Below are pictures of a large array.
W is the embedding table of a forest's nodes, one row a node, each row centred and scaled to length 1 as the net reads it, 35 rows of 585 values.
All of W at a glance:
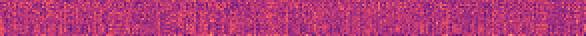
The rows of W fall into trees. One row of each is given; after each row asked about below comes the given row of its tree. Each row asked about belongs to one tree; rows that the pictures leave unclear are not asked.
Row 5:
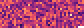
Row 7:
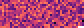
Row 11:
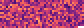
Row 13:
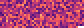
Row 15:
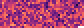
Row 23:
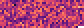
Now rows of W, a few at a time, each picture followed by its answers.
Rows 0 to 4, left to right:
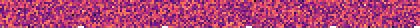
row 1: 23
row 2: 7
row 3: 7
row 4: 5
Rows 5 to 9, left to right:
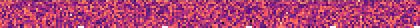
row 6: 7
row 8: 5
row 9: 11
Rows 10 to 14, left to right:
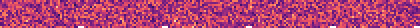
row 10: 15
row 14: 7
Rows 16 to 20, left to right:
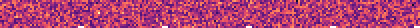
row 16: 7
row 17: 11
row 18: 13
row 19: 23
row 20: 15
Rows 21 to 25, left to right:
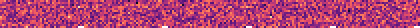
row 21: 23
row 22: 11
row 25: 13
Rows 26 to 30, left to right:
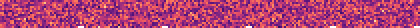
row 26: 11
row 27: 13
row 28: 13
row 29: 13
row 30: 11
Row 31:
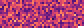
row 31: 13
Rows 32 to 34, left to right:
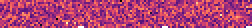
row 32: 13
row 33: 15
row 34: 23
